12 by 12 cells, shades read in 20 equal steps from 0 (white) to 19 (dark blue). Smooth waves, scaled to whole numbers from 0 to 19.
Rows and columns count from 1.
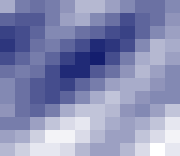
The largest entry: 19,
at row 5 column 7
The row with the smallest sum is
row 12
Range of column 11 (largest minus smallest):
12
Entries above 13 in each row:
0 3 4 6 5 4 3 2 0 0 0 0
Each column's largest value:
17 15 14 15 18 18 19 17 16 13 12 10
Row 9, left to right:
9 12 13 11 7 5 5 6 9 10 8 5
